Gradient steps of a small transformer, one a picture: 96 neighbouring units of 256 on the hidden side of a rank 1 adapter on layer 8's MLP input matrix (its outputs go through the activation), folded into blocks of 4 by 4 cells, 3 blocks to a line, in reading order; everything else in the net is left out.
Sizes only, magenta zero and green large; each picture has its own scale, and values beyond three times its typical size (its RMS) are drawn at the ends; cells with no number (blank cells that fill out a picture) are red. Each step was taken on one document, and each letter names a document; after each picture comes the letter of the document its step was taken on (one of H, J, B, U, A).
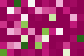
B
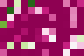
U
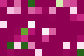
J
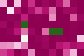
B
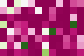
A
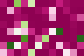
B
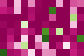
A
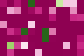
J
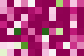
A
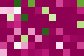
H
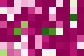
A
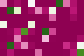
J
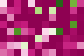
A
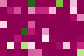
J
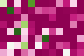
B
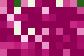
H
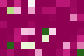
J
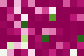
B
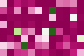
A
